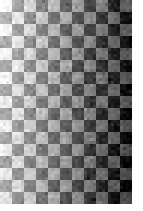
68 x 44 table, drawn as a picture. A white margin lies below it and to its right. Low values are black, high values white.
On average the colour sits 50% of the way up the scale. No lone cell stands out from its neighbours. No row or column stands out. A checkerboard runs through the table. Values rise toward the left.
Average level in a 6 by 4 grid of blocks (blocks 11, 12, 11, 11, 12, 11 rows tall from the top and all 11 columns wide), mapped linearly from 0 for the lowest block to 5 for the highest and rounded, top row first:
5321 / 5320 / 5320 / 5320 / 4320 / 4310
